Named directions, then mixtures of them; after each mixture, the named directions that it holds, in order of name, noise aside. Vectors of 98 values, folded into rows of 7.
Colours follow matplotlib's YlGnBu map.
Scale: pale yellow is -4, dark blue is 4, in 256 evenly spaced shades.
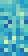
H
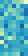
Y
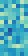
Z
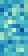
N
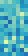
H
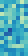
Z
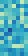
Z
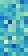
H, Z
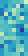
N, Y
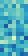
H, Y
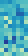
H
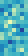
N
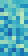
H, Z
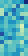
N, Y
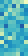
Y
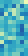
N, Y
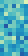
H, Y
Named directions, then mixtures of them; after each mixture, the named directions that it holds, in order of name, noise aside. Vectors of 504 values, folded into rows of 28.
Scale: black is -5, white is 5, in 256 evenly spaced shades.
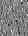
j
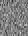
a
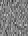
a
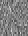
a, j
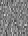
a, j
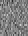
a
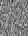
a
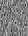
a, j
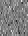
j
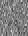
a, j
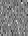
j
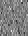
j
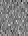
a, j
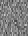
a, j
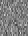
a, j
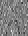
a, j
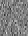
a, j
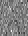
a, j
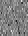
j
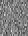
a, j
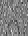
a, j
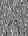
a, j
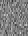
a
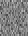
a, j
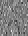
a, j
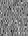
a, j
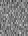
a, j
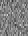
a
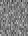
a, j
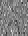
a, j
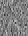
a, j
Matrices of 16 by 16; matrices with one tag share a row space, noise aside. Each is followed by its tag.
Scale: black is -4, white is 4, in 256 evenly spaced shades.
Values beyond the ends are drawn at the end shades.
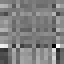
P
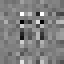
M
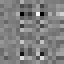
M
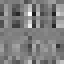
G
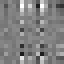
M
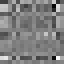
P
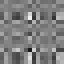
G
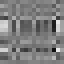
P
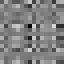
G
